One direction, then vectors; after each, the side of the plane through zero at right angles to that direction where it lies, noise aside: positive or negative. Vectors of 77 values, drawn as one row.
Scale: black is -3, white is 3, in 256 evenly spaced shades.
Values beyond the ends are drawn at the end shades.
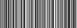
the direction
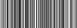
negative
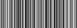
negative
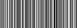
negative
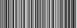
positive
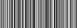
negative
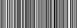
negative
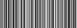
positive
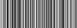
negative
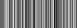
negative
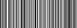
positive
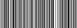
positive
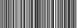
positive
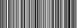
positive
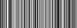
positive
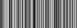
negative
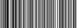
positive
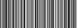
positive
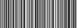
positive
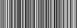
negative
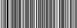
negative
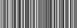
negative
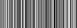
negative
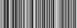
positive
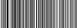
negative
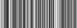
positive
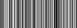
negative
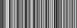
negative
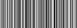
negative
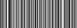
positive
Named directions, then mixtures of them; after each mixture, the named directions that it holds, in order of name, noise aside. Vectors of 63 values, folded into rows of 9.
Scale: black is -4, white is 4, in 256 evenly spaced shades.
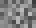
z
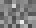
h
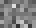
h, z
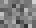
h, z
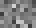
h, z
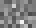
h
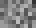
z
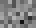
h, z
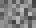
z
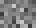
h, z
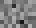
h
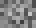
z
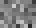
h, z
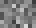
h, z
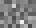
h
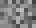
z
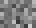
h, z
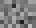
h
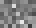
h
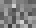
h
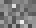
h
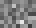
h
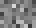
h, z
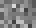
h, z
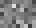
h, z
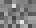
h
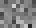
h, z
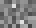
h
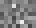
h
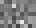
h
